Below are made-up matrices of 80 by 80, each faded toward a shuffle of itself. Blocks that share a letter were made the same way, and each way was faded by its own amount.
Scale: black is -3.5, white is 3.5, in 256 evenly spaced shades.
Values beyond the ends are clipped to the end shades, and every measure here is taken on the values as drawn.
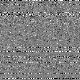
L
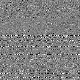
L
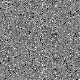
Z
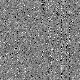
Z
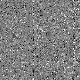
Z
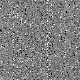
Z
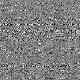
L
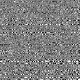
L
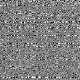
L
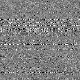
L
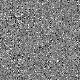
Z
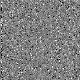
Z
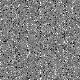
Z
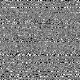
L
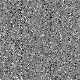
Z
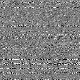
L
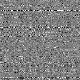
L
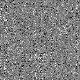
Z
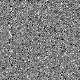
Z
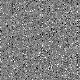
Z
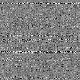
L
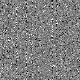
Z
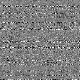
L
